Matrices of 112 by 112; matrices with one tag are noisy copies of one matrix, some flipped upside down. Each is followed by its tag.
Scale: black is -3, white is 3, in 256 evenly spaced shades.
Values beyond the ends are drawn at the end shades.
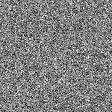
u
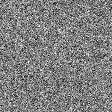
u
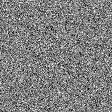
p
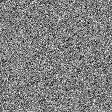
p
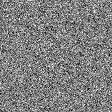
p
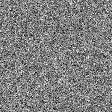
u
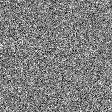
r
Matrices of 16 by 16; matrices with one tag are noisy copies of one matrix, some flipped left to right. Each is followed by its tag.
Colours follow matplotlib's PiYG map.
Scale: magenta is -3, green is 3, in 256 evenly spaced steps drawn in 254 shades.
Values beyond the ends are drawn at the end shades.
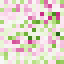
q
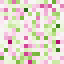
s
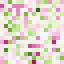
s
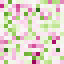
s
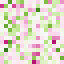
s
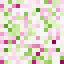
s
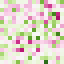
q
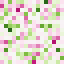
s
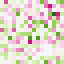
q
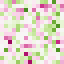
s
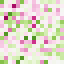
q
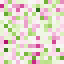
s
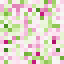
s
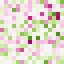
q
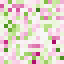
s
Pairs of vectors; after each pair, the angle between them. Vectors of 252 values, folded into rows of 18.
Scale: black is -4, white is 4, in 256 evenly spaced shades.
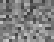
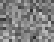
partly aligned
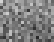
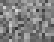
partly aligned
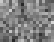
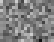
partly aligned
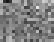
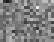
nearly parallel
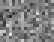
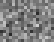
nearly opposite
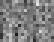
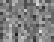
nearly parallel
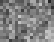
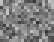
partly opposed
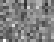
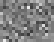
partly aligned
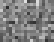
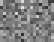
orthogonal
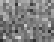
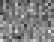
nearly opposite
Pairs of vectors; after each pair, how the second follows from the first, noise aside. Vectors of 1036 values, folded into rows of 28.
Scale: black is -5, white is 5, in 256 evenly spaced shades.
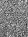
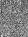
reversed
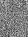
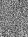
reversed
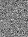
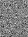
reversed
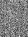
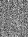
reversed
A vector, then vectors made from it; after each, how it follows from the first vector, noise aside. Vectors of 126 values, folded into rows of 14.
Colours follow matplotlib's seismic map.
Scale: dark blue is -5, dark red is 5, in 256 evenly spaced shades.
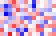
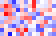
negated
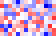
wrapped around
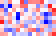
wrapped around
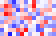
negated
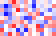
copied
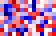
scaled up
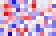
negated
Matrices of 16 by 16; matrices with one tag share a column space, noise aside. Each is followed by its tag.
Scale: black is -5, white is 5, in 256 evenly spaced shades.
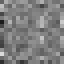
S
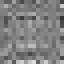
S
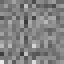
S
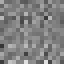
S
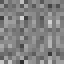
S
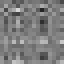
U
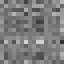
U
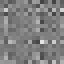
U
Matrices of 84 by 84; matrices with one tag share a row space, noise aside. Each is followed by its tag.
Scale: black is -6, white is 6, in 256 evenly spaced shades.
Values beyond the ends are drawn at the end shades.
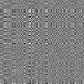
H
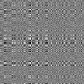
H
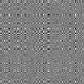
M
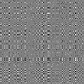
M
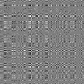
H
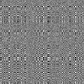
M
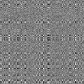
M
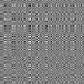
H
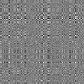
M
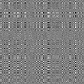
M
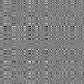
H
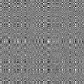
M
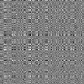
H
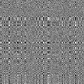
M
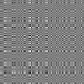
H
